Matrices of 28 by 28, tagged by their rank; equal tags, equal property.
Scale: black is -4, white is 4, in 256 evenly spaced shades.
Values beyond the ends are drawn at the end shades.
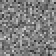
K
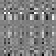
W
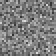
K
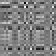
W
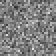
K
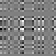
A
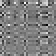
W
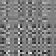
W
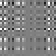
A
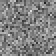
K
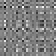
W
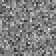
K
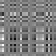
A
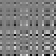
A
